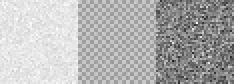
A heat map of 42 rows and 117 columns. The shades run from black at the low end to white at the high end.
It is made of 1 by 3 panels. Panel 1,1: very high, fine-grained, faint in contrast. Panel 1,2: high, checkered. Panel 1,3: middling, fine-grained, strong in contrast.
